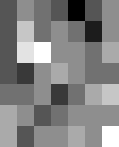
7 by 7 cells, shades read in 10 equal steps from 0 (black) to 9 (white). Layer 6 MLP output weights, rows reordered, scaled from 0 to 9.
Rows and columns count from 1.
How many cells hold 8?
1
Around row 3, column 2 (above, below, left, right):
7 2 3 9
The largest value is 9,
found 2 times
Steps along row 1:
up down down down up up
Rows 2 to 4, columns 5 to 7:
4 1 5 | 5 4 6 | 5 4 4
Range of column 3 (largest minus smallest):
6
